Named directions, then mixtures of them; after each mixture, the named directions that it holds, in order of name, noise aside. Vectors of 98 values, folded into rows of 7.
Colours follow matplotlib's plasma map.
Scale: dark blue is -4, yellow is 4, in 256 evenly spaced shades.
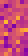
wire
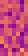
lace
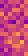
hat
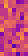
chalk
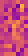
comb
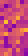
wire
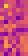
chalk, wire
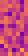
lace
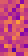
comb, lace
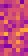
hat, wire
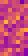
chalk, wire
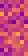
hat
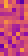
chalk, lace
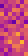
hat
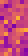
wire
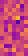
comb, lace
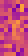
comb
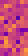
wire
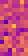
lace, wire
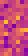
wire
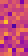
lace, wire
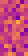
comb, lace
